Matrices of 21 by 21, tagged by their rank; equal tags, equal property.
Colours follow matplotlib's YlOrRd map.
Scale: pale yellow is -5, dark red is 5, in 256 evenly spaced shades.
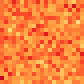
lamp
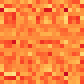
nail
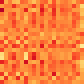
nail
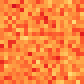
lamp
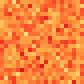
lamp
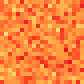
lamp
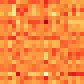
nail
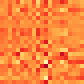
nail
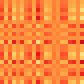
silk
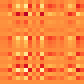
silk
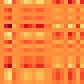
silk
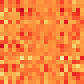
nail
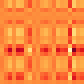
silk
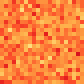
lamp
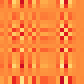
silk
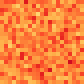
lamp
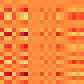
silk
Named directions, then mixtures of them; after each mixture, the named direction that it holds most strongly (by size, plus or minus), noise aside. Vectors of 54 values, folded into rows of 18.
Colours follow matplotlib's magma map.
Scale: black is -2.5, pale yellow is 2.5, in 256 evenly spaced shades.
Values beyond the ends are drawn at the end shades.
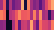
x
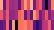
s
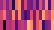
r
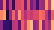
x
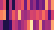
x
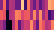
x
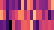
x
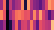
x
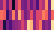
r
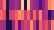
x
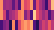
s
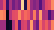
x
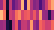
x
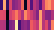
x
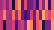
r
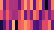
s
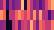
x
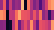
x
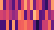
s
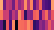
s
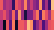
r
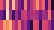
x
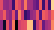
r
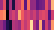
x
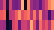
x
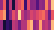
x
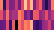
s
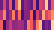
r
